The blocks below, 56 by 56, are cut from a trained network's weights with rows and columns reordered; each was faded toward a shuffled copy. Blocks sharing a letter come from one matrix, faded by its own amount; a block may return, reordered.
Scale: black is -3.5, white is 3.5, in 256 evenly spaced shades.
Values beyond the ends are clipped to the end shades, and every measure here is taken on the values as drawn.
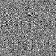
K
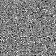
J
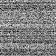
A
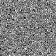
J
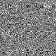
K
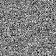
J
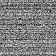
A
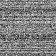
A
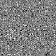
K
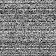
A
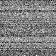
A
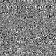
K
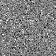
J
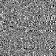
K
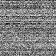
A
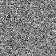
J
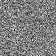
J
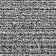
A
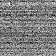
A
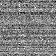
A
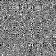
K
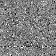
J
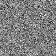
J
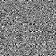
K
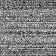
A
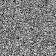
J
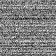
A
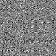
K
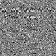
K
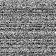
A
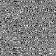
K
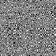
K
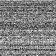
A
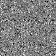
J
